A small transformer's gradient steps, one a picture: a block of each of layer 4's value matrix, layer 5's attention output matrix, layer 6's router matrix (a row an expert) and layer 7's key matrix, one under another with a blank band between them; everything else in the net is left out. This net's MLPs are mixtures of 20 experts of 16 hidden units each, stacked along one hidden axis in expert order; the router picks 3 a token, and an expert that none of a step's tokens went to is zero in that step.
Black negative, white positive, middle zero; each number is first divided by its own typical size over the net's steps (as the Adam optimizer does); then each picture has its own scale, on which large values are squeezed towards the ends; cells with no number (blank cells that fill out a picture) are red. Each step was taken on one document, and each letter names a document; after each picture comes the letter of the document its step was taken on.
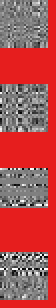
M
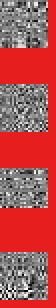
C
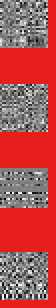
C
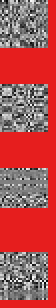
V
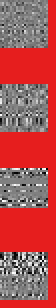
M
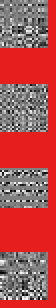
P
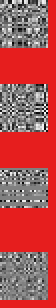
P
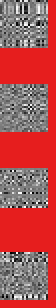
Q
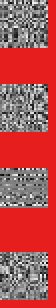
V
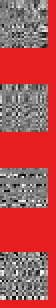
M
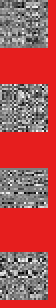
C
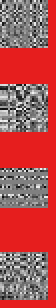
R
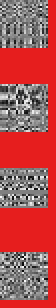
R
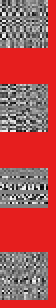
R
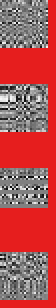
R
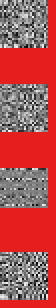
V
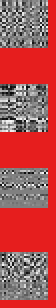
R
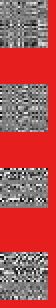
M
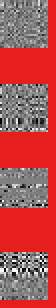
M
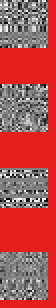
P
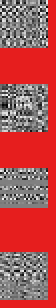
R
